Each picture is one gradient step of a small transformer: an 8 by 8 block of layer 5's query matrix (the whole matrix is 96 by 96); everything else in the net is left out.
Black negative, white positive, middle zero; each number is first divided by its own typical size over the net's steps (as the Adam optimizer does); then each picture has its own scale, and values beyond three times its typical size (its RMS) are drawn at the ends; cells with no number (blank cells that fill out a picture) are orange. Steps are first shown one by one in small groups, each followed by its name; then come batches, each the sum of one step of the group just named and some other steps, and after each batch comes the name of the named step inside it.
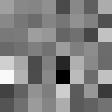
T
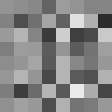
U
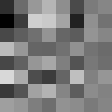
T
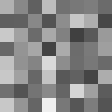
U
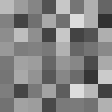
U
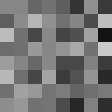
T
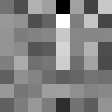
T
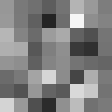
T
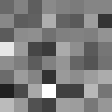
T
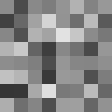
U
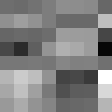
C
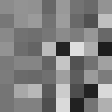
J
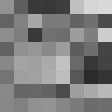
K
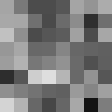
K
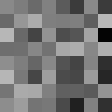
C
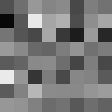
C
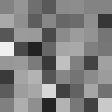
C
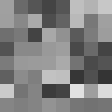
K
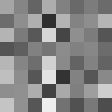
C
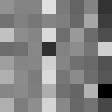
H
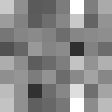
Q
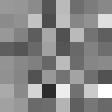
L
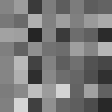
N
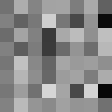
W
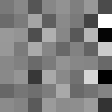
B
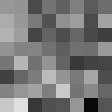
N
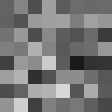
N
